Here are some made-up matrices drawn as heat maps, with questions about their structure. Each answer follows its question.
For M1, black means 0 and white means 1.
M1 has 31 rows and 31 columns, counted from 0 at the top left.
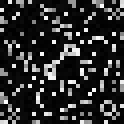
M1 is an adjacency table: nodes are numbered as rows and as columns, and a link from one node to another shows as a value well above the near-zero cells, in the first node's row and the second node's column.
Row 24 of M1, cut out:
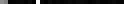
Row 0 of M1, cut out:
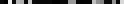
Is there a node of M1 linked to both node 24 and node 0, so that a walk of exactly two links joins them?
no
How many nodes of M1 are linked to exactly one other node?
0
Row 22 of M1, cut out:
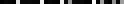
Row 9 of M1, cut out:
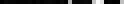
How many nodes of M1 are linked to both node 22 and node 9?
4
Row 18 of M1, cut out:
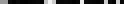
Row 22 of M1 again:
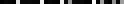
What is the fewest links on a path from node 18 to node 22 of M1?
3
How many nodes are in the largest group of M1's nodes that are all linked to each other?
3
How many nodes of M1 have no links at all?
0
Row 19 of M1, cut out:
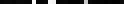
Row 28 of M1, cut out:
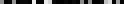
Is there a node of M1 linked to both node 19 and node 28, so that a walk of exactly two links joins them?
yes
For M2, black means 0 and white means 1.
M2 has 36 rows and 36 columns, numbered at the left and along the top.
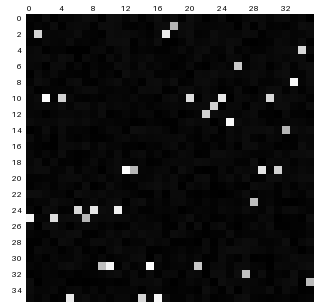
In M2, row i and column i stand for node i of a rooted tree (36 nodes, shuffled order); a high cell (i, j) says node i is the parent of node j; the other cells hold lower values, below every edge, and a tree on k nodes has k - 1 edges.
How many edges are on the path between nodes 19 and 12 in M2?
1
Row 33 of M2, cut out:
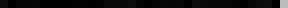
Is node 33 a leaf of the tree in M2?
no
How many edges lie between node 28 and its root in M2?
6
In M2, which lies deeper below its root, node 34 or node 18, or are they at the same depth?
node 18
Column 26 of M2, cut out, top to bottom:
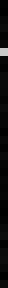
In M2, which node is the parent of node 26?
6
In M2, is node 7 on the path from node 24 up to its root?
no
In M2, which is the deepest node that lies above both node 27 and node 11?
24
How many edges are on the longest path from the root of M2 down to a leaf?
9
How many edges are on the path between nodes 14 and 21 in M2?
7
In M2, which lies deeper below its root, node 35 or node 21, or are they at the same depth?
node 35
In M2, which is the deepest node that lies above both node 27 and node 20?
10
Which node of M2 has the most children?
10
